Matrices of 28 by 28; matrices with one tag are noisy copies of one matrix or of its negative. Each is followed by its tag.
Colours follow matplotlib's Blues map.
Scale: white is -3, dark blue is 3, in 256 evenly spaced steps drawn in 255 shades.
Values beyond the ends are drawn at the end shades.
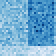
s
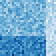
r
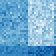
s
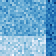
r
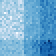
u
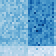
s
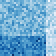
r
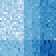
u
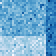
r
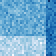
r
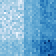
u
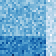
r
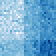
u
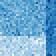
r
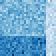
r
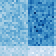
s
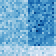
s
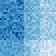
u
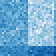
s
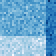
r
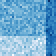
r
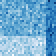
r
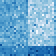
s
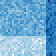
r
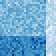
r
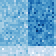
s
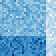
r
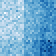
u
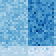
s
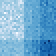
u
